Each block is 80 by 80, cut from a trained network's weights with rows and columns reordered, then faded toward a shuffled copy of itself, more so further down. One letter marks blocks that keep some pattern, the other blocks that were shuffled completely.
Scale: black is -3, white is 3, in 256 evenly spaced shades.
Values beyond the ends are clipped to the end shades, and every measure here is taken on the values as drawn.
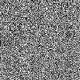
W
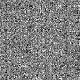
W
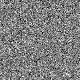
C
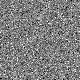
C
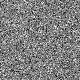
C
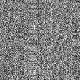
W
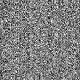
W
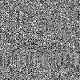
W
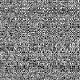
W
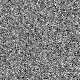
C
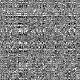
W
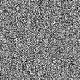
W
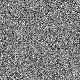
C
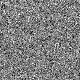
C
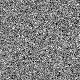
C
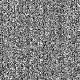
W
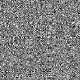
W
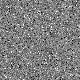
C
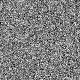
C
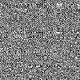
W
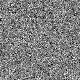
C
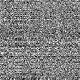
W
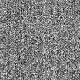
W
